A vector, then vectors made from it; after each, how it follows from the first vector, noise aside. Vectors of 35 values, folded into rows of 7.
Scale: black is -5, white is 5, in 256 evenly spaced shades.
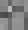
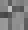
copied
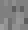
partly zeroed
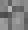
copied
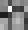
scaled up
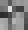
scaled up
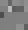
partly zeroed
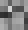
scaled up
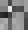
scaled up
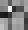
scaled up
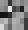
scaled up
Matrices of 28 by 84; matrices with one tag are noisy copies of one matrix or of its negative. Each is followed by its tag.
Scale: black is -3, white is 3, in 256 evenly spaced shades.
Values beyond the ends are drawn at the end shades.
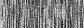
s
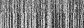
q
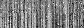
q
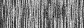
s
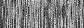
s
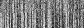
q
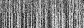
q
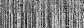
q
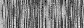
s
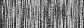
s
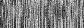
s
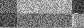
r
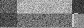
r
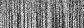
q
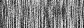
s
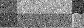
r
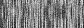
s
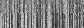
q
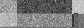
r
